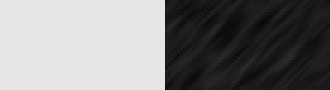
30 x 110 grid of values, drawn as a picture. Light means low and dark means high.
It is made of 1 by 2 panels. Panel 1,1: very low, flat. Panel 1,2: very high, slanting up to the right, faint in contrast.
